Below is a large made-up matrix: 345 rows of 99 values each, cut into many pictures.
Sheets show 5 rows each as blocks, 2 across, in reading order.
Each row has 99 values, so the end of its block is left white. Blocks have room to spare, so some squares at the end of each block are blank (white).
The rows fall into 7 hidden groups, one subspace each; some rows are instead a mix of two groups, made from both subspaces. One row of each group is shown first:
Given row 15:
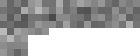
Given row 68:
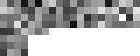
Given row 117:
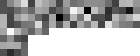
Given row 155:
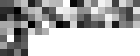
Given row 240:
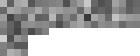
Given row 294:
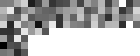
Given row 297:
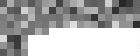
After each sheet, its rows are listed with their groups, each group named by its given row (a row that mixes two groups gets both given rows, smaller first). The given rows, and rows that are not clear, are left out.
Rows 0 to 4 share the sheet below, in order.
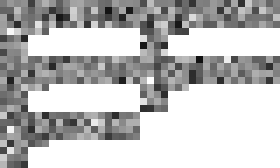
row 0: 117
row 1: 15
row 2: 294
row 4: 240
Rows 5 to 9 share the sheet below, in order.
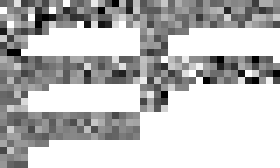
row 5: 294
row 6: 117
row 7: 117
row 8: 297
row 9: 240
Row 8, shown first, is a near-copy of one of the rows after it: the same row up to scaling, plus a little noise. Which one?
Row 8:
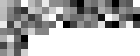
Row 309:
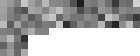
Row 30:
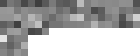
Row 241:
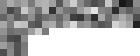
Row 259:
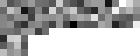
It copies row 309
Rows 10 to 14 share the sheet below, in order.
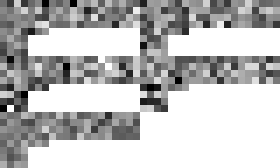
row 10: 155 and 297
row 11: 15
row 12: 68
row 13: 117 and 294
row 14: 155
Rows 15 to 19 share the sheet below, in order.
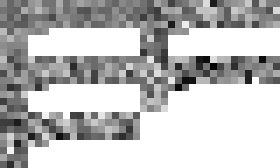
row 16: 155
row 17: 117 and 240
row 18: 155
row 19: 155
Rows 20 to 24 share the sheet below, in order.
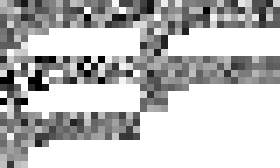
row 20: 117
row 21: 68
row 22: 15
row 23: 240
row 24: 155
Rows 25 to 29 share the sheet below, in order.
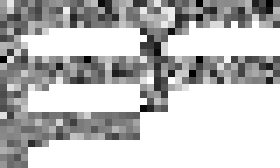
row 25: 68
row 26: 294 and 297
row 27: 240
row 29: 240 and 297
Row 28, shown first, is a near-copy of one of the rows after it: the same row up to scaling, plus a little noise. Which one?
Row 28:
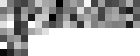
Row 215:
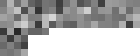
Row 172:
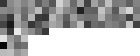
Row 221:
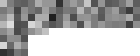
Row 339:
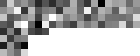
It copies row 221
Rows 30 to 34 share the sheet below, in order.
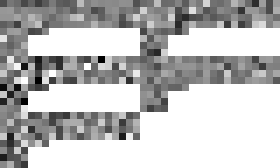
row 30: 297
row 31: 294
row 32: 15
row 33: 117
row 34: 294
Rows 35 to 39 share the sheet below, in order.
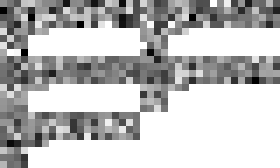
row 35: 294
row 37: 15
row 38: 294
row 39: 117
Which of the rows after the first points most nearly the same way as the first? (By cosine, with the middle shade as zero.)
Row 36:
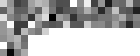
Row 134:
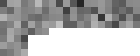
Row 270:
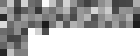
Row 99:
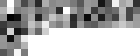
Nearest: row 99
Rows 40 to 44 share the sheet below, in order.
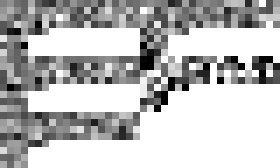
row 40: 15 and 117
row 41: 294
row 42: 117
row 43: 68
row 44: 297
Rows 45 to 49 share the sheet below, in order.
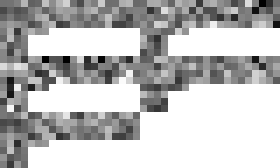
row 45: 155
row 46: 297
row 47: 155
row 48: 117 and 294
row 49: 155
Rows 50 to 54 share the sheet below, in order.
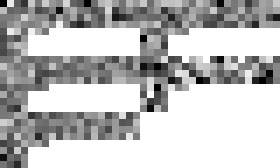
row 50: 240
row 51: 297
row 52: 294
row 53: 155
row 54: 294
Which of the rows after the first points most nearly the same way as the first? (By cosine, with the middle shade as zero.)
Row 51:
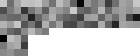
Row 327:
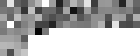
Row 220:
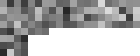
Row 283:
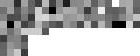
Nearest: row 283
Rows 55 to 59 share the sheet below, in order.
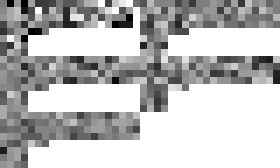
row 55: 68 and 297
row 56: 15
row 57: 297
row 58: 297
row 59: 297
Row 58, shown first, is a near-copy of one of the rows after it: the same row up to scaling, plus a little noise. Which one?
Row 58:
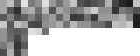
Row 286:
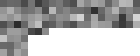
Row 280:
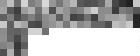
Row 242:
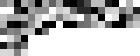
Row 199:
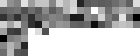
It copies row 280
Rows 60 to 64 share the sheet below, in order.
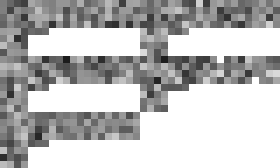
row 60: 68 and 294
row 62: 155
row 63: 155 and 297
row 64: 15 and 294
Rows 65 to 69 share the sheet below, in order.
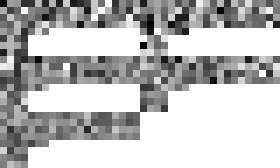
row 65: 155 and 240
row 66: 15
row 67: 68 and 297
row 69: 240
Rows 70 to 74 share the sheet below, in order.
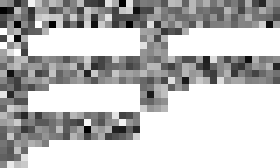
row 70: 294
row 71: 294
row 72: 240
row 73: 155
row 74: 117
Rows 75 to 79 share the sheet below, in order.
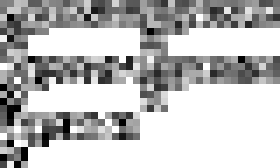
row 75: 240
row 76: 117
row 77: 294
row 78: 68
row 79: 68
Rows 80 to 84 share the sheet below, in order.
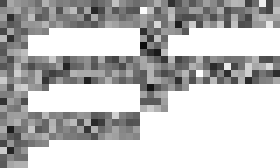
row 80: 240
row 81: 294
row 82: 68
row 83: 117
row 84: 240
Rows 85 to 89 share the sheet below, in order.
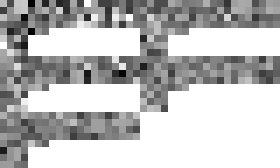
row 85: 240
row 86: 240
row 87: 117
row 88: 294
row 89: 297
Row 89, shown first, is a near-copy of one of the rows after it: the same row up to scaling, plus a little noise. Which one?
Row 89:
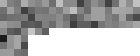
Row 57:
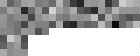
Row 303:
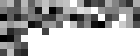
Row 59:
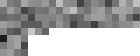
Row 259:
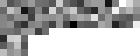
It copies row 59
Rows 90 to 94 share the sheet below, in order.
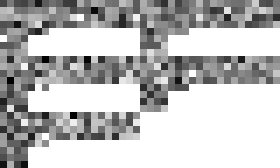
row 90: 297
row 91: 117
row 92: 155
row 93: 15
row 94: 155
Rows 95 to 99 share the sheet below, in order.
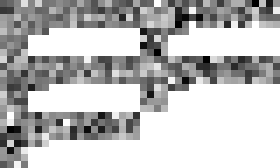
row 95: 68
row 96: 294
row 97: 240
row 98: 155
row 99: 68 and 240
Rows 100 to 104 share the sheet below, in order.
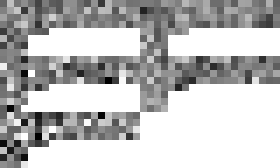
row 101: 155 and 294
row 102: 294
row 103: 155
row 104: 15
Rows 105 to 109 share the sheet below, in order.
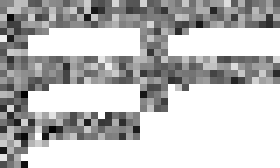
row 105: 240
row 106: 155 and 240
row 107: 68
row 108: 297
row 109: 15
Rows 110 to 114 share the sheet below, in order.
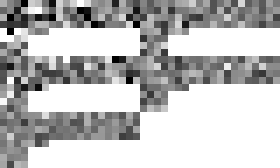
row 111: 15
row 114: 155
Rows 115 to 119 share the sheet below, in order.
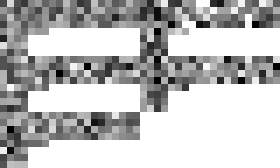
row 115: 68 and 240
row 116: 155
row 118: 68 and 297
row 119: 240
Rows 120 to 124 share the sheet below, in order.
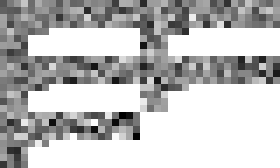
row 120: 117
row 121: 15
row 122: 297
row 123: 68 and 294
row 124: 297
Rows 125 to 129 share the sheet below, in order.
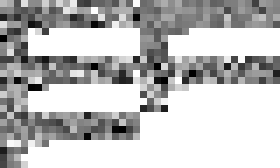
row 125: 297
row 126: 117
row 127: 297
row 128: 15
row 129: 117 and 240
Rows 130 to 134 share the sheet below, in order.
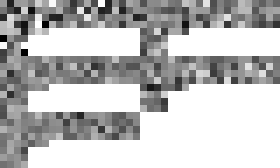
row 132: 240
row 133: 117
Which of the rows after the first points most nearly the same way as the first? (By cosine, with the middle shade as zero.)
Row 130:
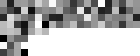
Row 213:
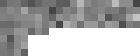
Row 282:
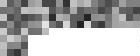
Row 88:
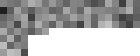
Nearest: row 88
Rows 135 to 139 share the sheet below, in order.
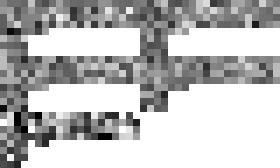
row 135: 117
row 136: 155
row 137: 15 and 68
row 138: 68
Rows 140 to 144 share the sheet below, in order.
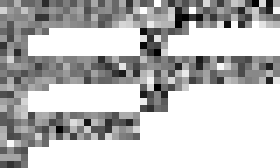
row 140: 155 and 294
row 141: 294
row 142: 68 and 117
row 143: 15
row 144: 117
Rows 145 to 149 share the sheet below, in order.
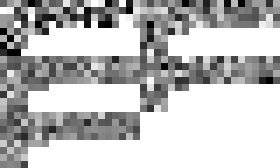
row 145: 294
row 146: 155
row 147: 240
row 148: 15 and 155
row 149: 15
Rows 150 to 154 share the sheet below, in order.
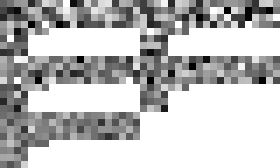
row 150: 155
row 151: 117
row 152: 294 and 297
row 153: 294
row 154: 68 and 294
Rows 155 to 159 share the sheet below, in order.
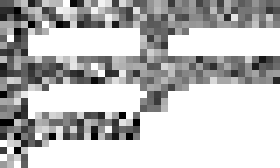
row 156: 240
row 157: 297
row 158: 297
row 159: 294
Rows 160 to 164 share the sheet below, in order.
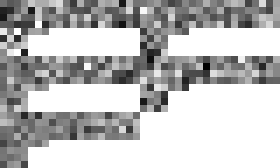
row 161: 294
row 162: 117 and 155
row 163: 68
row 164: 68
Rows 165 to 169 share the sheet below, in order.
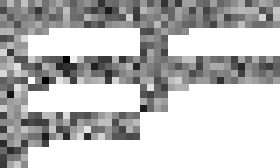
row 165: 68
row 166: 68
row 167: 155
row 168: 15 and 240
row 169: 15
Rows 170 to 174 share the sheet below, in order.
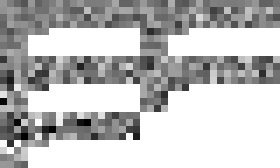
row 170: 117
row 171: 117
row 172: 15
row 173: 68
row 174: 15
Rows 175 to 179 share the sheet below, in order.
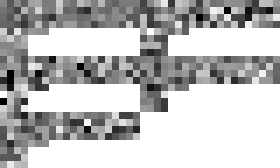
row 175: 15
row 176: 117
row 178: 117 and 297
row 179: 117
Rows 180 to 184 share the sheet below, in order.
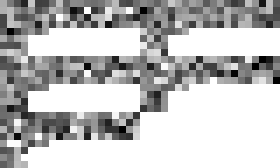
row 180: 117
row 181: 294
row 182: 117
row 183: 297
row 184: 117 and 297
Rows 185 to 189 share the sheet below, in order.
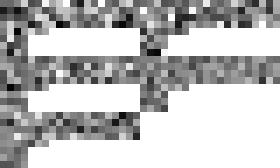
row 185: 155
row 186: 294
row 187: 117
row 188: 294
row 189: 297
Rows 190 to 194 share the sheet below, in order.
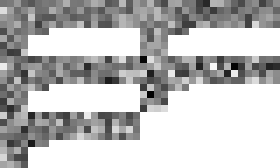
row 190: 294
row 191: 155
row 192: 294
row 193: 240
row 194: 240
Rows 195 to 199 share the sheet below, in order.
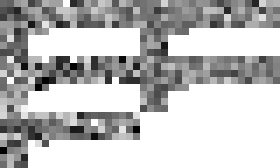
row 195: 155
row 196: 117 and 297
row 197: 155
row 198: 68 and 297
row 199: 297
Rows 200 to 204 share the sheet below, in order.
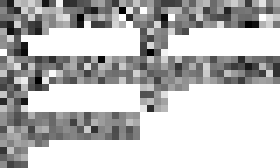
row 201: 294
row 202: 15
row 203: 68
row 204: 240
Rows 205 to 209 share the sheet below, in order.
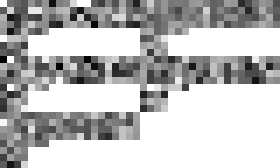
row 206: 68
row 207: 240
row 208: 117 and 294
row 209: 294
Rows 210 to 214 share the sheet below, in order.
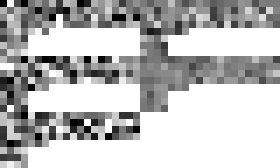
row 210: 117 and 240
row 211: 117
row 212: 68 and 155
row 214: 117
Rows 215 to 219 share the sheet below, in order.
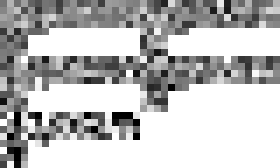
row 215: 15
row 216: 155 and 240
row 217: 68 and 155
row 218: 240
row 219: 297
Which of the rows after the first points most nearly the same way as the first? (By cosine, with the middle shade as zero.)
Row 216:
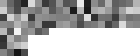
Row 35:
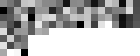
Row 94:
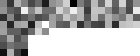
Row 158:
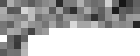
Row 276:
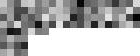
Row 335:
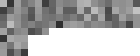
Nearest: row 335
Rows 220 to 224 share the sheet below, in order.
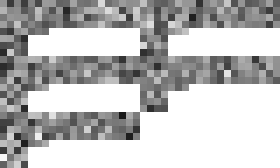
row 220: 68
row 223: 117 and 240
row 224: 15 and 294
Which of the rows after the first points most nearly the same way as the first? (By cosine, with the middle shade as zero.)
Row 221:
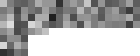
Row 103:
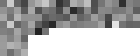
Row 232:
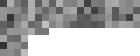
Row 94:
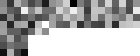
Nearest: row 103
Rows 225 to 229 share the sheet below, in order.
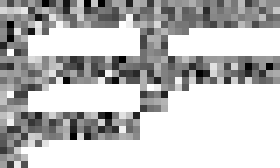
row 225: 155
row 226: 68 and 297
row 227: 294 and 297
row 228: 117
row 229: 68
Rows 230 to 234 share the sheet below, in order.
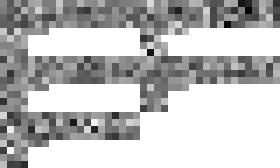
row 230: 15
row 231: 68
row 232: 15 and 240
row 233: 68 and 117
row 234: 240
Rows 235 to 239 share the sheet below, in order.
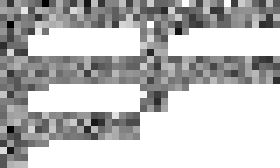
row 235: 155
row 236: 155
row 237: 240
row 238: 297
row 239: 240
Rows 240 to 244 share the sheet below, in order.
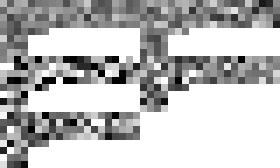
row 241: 297
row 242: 297
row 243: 15
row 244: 240
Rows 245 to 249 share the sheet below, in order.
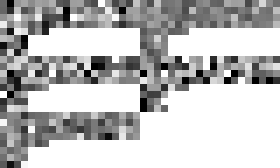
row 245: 68
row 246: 294 and 297
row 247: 240
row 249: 294
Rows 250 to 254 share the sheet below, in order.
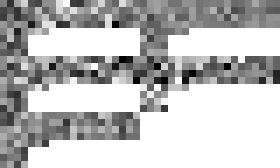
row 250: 155
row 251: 240
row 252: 297
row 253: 15
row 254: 68
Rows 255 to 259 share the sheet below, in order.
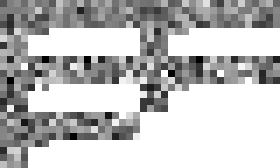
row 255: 15
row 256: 155
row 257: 155
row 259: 297
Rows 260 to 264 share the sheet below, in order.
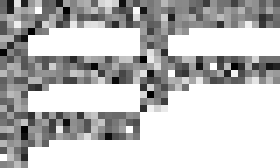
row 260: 68 and 297
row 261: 294
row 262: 297
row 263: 240
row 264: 240 and 294
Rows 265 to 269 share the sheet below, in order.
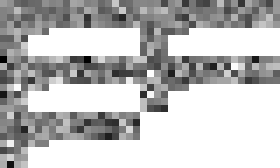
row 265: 117
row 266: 155
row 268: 240
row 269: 68 and 294
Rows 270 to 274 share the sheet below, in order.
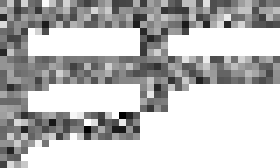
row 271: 15
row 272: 117
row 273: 155
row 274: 117 and 297
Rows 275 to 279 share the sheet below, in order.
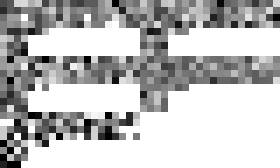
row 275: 117 and 294
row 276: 117 and 297
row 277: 155
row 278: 297
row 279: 294
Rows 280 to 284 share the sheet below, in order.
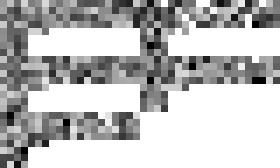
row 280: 297
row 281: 155
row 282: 15
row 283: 294
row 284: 68
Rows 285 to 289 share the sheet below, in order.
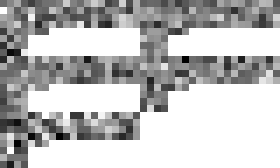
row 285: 294
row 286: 297
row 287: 240
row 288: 155
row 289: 155
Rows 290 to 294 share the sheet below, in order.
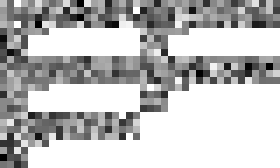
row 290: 294 and 297
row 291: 294
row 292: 240
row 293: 117
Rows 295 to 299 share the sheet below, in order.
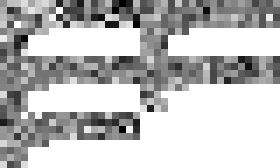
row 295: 297
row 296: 68 and 240
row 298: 68
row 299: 68
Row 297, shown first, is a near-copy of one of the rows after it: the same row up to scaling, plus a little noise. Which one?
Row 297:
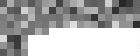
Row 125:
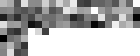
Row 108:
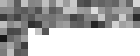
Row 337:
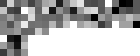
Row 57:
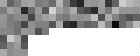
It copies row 337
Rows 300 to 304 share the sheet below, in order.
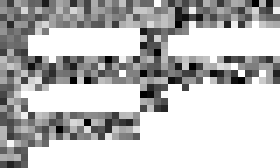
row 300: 155
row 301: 294
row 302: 68
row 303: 297
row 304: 117
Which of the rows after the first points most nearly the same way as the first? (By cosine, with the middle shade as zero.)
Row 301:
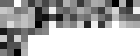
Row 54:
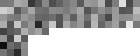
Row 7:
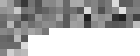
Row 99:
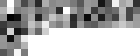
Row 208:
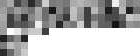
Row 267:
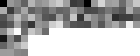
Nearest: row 54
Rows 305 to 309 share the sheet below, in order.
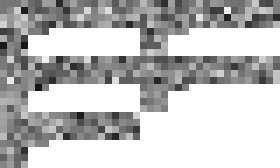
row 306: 117
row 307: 155
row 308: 297
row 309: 297
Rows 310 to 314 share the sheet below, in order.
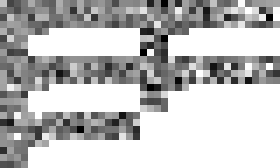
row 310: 240
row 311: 68
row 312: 117
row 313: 117
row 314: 297
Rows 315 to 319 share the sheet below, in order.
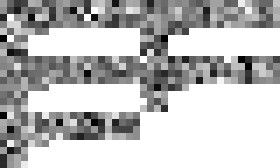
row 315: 240
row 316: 68
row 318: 68 and 240
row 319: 240
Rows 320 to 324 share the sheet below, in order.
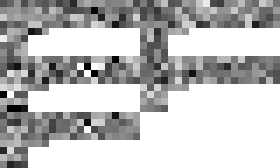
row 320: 297
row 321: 155
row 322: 117 and 240
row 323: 15
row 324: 117 and 240
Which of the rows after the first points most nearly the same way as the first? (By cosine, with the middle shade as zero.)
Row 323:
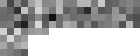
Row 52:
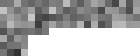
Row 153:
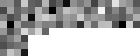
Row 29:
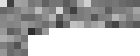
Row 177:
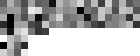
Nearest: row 29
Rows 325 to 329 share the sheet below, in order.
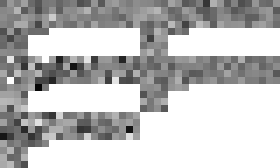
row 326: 155
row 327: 155
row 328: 15
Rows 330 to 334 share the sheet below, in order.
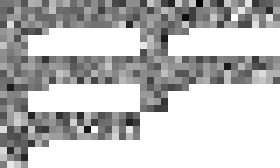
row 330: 294
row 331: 155 and 240
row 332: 117 and 155
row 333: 117 and 155
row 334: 240
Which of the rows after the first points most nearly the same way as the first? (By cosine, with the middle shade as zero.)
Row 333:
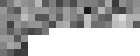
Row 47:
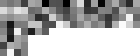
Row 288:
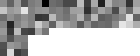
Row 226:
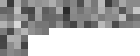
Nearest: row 288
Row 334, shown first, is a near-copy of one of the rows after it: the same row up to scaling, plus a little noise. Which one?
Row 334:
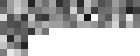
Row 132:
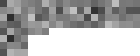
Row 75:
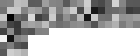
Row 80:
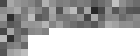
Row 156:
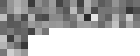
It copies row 156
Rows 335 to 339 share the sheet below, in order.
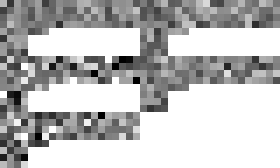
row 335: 240 and 297
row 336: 155
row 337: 297
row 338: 117
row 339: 15
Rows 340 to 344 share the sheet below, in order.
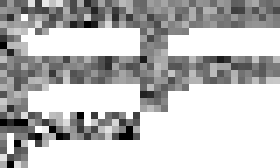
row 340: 68 and 240
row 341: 68 and 240
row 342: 15 and 68
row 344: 155
